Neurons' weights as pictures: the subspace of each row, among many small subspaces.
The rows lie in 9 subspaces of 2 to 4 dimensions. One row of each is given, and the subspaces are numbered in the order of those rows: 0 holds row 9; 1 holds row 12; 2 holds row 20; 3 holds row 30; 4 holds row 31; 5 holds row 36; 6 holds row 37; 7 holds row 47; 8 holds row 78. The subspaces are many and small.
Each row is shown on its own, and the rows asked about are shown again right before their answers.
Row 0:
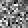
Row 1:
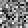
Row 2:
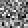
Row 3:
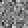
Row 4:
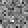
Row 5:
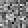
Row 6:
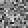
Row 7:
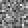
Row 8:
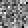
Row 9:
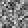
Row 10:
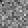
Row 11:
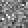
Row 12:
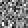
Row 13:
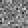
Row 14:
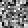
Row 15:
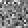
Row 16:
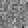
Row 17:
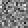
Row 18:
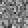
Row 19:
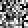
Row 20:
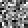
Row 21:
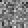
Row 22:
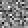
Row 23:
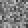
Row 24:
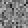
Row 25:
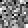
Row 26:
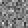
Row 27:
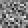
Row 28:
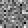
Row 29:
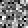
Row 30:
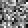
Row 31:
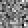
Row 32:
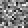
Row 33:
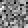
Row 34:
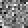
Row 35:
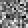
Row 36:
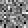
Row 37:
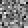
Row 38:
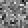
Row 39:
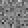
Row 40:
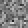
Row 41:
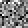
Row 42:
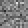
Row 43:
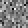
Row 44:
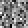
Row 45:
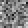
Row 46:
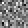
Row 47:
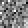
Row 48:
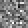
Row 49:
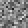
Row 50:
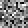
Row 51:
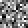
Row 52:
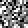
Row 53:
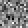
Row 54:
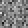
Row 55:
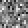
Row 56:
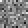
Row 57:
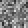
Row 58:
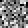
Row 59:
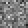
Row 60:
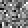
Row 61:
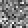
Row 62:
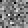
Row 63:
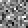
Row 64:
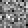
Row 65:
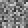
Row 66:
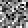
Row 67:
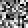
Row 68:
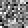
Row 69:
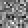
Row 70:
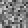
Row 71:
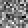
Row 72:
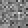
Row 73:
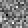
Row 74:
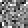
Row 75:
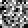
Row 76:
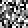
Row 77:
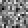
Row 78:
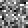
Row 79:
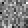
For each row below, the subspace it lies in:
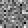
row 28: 5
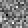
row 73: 3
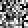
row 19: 4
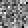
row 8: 6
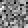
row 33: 8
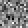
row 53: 1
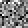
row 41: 0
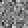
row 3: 1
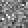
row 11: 7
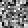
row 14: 2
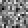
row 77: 5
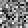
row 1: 3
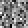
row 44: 1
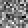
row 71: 2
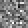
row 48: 1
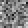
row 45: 7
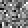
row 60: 0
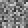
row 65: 3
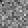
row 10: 0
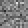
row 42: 1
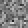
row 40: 8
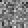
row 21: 4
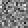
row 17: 3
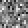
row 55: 5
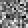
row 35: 2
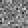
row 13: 0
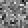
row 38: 8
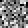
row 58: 8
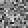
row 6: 5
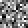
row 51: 0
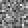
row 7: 4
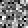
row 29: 0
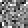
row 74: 2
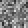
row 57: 4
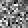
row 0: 6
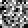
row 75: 5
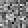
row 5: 6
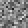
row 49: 0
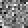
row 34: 6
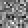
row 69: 2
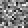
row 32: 3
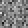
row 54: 1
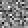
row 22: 3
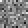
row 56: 5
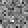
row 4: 5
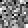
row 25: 8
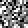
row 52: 8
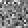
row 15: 0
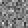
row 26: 1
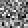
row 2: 0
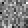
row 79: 7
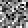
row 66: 7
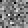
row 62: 5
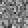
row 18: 7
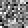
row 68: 6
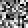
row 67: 2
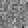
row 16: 6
